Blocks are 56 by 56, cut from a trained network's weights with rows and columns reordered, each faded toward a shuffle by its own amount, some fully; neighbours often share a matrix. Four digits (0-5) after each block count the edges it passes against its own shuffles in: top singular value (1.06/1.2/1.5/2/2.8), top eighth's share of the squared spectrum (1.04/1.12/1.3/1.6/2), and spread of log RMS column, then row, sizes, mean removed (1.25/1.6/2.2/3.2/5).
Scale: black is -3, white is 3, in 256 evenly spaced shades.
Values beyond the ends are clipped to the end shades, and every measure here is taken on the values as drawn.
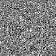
2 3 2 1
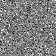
0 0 0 0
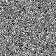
0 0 0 0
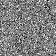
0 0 0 0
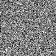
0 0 0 0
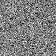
2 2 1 0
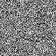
2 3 0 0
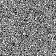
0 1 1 0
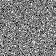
0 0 0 0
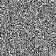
3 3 1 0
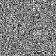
3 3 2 1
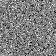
0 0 0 0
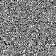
2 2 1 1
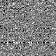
3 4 1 2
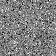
0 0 0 0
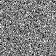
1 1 0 0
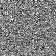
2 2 0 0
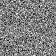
1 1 0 0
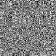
3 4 1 2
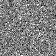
1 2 1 0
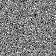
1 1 0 0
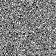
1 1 0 0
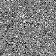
3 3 2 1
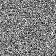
2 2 0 0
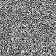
3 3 0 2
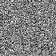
2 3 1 1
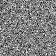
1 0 0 0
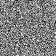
0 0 0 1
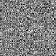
3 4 2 2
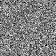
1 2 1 0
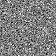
1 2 0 1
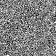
1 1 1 0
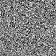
2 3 0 1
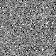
1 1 0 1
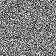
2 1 0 0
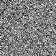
1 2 0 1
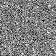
2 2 0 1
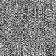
3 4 1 2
